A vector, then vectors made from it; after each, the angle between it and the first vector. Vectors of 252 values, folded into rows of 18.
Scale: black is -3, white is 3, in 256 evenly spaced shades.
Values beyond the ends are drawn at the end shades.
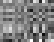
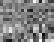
nearly parallel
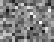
orthogonal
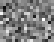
orthogonal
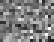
partly opposed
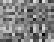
nearly parallel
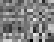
nearly opposite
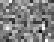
partly aligned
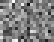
orthogonal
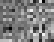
nearly opposite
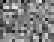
partly opposed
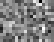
partly aligned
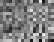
nearly opposite
